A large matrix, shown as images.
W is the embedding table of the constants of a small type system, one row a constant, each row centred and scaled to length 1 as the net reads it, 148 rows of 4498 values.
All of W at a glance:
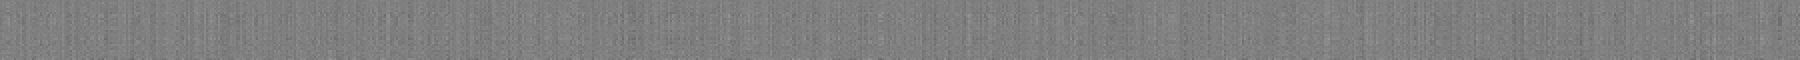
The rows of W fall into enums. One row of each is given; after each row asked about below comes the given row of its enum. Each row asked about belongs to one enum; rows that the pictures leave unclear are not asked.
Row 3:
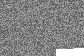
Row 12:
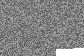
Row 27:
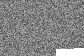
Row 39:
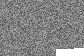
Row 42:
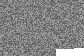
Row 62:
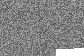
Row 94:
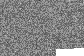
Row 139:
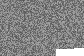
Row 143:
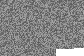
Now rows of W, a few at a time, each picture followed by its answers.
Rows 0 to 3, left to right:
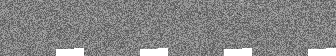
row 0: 39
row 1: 12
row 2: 62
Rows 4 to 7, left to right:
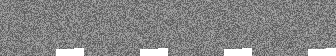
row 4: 139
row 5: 42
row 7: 12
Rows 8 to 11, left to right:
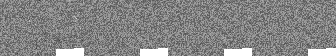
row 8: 94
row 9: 143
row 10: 42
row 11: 42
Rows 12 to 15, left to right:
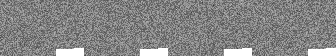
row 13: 139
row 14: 62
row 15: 12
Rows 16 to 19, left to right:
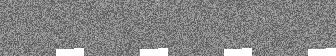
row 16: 42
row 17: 62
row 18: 143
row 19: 12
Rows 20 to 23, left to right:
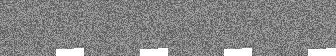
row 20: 3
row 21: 139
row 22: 3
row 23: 39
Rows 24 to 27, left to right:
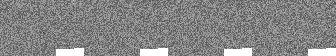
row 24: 62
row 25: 143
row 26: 143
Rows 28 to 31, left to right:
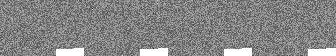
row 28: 12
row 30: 3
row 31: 139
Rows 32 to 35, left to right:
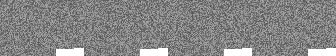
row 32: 143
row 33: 139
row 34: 139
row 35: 42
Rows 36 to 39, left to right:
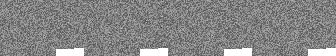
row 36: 39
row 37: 27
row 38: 39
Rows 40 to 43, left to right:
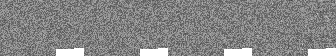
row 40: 39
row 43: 94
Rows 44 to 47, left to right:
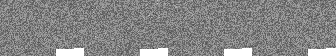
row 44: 143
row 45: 62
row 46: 3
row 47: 143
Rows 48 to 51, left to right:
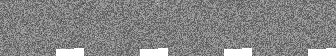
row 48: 27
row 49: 62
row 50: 143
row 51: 42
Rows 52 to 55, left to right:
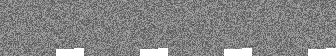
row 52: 42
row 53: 39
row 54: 3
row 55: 143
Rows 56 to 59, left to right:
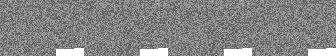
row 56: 42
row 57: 62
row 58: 62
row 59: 42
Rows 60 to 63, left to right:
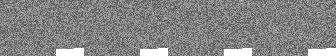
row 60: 3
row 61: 143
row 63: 27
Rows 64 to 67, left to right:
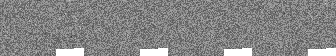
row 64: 94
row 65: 39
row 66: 39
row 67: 62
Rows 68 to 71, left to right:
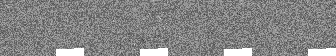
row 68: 3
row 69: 94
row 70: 62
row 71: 27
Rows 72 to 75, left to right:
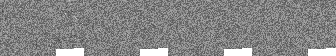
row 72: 94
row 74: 39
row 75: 143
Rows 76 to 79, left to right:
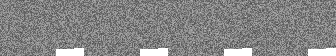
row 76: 139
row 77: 42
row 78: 27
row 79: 3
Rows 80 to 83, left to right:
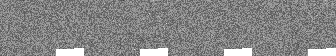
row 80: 139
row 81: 94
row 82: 39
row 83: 62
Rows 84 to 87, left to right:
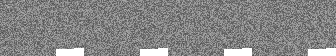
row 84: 3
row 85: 39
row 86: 42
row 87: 139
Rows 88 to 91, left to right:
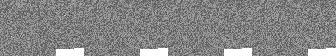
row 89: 143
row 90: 143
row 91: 143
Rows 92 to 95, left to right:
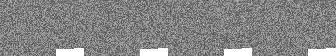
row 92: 42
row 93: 139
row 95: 143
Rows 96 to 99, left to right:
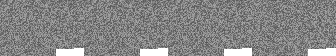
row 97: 143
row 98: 143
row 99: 139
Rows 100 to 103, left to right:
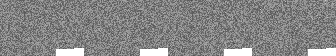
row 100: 139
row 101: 39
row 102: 139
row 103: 62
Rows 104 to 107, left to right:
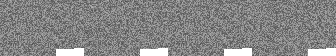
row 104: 42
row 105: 3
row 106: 42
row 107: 139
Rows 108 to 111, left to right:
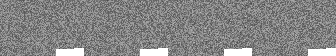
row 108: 139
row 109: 139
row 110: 27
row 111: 39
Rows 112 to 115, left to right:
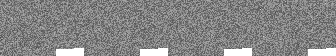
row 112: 12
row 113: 39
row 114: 39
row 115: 62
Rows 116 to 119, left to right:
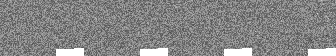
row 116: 42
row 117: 12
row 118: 3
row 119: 94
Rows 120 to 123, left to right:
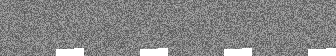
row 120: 139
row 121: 12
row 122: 3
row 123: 42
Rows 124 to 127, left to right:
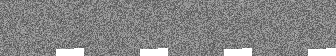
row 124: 27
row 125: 143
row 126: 62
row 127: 39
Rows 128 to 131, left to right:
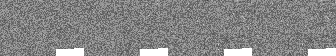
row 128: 39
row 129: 62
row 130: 94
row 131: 94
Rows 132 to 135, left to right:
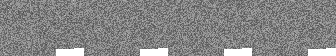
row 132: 62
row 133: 39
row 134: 143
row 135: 39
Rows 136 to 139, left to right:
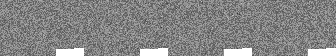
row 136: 39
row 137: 27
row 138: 62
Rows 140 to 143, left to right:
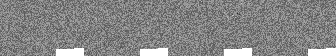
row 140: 139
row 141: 12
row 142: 62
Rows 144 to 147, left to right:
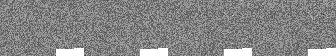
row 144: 143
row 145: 139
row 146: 62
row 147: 62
